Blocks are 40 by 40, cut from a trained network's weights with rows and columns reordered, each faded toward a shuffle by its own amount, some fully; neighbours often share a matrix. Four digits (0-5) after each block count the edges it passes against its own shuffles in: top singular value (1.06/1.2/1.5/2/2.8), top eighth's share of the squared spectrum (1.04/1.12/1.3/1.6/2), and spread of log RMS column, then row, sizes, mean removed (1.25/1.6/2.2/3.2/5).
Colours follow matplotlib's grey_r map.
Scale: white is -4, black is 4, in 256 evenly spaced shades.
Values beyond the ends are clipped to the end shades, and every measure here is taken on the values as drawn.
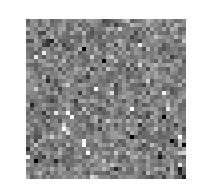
0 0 0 0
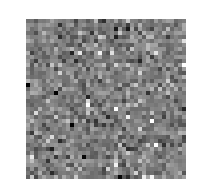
0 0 0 0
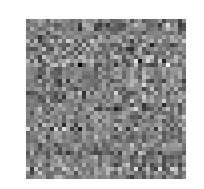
3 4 1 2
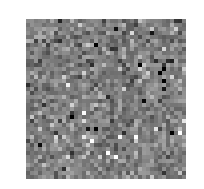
1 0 0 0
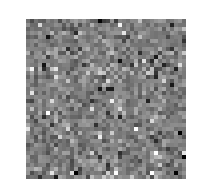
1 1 0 1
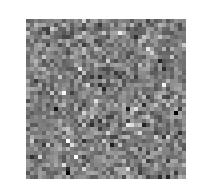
0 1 0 0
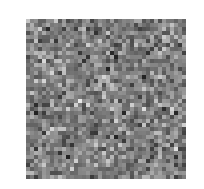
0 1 0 0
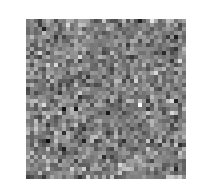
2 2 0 0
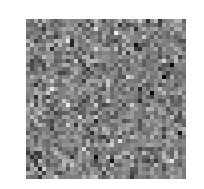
0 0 0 0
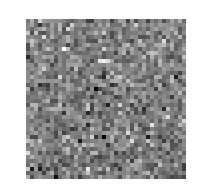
0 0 0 0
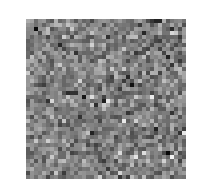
0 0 0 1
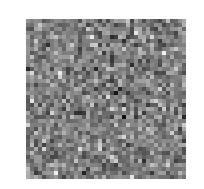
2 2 0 0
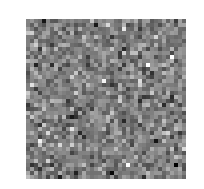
0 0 0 0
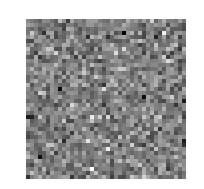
2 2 0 1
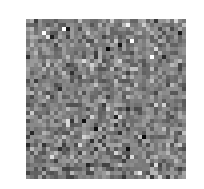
0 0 0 0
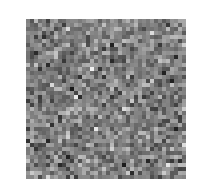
1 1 0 0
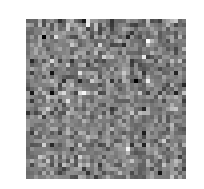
2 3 1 2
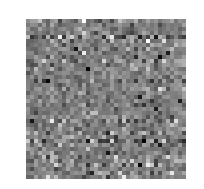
2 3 0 2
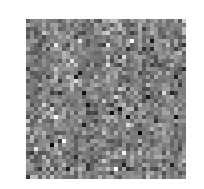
2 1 0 0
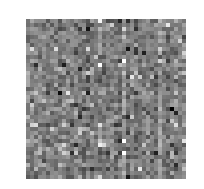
2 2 1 1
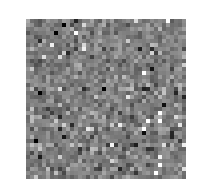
0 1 0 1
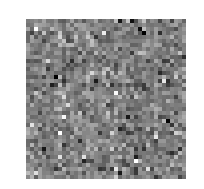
1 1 0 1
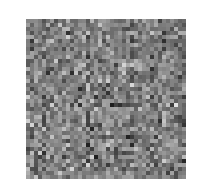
3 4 1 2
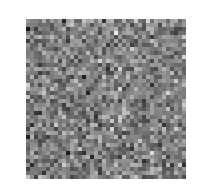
2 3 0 0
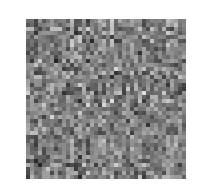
3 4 2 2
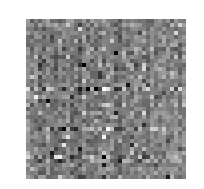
2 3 0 2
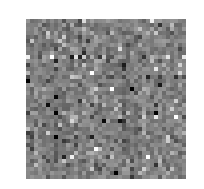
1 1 0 0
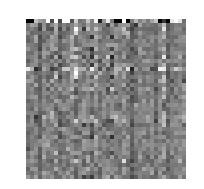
3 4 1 2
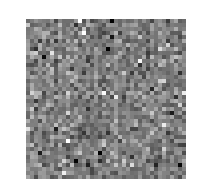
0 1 0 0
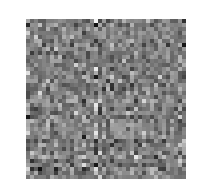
3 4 2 1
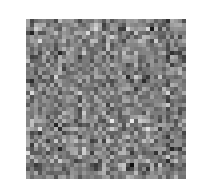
3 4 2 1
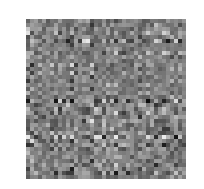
4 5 2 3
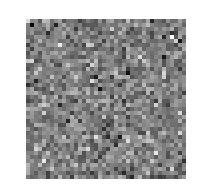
1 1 0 0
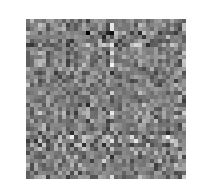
3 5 2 2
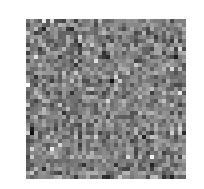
2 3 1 1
